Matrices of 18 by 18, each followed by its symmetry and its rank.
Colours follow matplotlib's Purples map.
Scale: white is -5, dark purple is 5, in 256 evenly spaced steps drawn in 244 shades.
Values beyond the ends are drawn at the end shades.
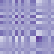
symmetric, rank one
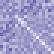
symmetric, full rank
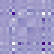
symmetric, rank two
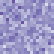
symmetric, full rank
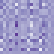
neither, rank two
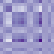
symmetric, rank one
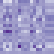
neither, rank two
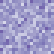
symmetric, full rank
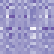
neither, rank two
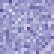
symmetric, full rank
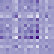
symmetric, rank two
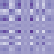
symmetric, rank one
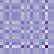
symmetric, rank one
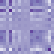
symmetric, rank two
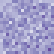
symmetric, full rank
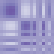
symmetric, rank one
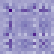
symmetric, rank two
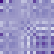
symmetric, rank two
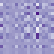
neither, rank two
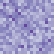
symmetric, full rank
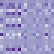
neither, rank two
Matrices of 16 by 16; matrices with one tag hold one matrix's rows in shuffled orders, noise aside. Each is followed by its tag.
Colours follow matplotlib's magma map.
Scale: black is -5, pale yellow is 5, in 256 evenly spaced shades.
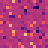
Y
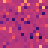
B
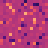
Y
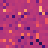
B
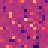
Y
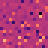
B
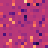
Y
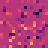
Y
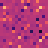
B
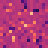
Y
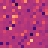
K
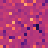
Y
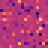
B
